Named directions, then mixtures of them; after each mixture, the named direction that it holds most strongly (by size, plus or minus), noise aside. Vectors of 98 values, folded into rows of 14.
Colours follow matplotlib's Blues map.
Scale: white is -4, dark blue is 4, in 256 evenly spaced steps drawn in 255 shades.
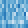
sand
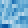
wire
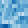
wire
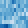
wire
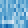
sand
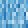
sand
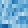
wire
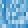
sand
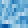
wire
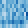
sand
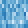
sand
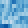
wire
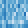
sand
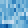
wire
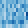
sand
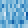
sand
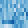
sand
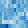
wire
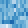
wire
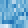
wire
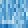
sand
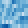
wire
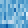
sand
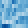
wire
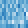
sand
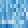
sand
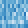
sand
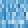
sand
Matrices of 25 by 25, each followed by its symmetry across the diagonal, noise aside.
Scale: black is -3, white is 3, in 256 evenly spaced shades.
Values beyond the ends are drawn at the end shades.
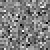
neither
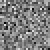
neither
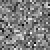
neither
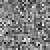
antisymmetric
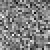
antisymmetric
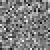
antisymmetric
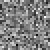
antisymmetric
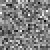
neither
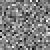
antisymmetric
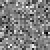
antisymmetric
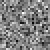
neither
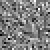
antisymmetric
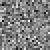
neither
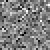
neither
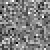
antisymmetric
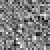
antisymmetric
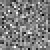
neither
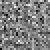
antisymmetric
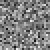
neither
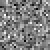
antisymmetric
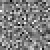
antisymmetric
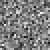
neither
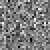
neither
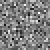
antisymmetric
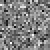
antisymmetric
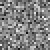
neither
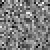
neither
